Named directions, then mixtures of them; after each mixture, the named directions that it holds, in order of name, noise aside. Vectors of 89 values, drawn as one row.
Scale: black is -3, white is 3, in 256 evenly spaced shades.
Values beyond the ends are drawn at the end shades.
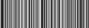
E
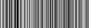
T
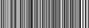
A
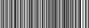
A, T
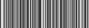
E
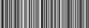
E, T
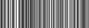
T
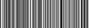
A, E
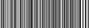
A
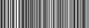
T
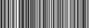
T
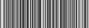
E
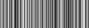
A, T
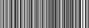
A, T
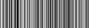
T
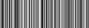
E, T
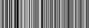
E, T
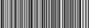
A, E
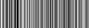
T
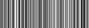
A, T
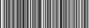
A, E
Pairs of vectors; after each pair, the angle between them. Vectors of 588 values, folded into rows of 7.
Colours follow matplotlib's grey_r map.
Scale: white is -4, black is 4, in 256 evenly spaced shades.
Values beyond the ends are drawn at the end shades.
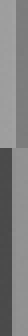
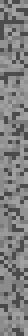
orthogonal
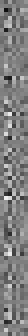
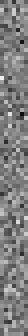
partly aligned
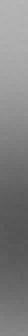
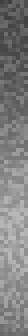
nearly opposite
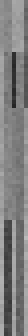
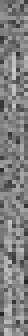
partly opposed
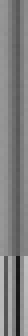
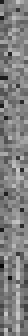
partly opposed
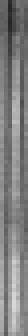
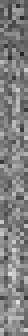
partly aligned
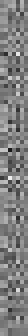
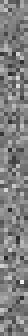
partly aligned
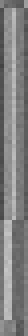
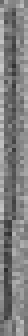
nearly opposite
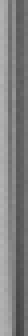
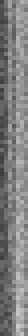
nearly opposite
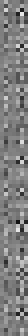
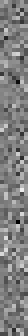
partly aligned
